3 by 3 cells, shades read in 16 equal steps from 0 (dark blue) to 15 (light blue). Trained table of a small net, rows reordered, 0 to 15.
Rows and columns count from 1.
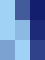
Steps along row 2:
down down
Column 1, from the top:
15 15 11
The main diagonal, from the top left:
15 13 3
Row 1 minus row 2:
0 -8 -1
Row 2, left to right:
15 13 1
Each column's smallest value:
11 5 0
